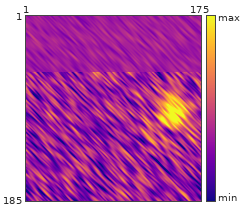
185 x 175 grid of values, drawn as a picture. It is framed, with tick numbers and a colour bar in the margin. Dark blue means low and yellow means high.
Mirror symmetry: none. Seam: horizontal, 30% of the way down, the top part calmer. Ninth with the highest average: middle right. Bumps: one, in the middle right.
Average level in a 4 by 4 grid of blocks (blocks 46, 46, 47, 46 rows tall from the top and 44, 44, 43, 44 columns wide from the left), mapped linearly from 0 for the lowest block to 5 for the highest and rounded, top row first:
1 1 1 1
1 1 1 3
0 0 2 5
0 0 1 0
